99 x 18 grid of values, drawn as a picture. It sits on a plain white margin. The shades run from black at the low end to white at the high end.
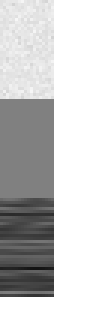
It is made of 3 by 1 panels. Panel 1,1: very high, fine-grained, faint in contrast. Panel 2,1: middling, flat. Panel 3,1: low, streaked across.
